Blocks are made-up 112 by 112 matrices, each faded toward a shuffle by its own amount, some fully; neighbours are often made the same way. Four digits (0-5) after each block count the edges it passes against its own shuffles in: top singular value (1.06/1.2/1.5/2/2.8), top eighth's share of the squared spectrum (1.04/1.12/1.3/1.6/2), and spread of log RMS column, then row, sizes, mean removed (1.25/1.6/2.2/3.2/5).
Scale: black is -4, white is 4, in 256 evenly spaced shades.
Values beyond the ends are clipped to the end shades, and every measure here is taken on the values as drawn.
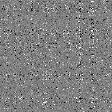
2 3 3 3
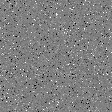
0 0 0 0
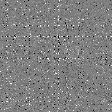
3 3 2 2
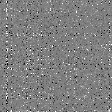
2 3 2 2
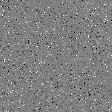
1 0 0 0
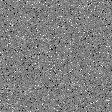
0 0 0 0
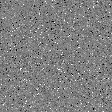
0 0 0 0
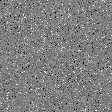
0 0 0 0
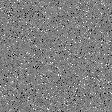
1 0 0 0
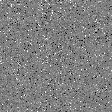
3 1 1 0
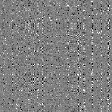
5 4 3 2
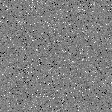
1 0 0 0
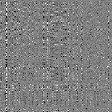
5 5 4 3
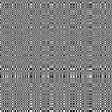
5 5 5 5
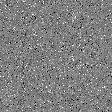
0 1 1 0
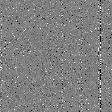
4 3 2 0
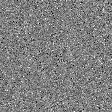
0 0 0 0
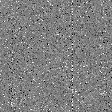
2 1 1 0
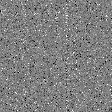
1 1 2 0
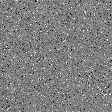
0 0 0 0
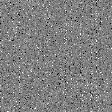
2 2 2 0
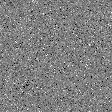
0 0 0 0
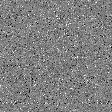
0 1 0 1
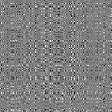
5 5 4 4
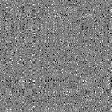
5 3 2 2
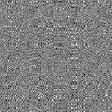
5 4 3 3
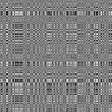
5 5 5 5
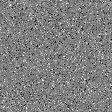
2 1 0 0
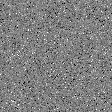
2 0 0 0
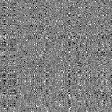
5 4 3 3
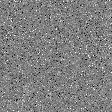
1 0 0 0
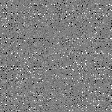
4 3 2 2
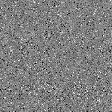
3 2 1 1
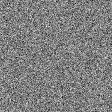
2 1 0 0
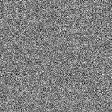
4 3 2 1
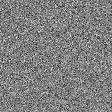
2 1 0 0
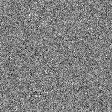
3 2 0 0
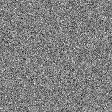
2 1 0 0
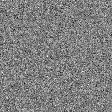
1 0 0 0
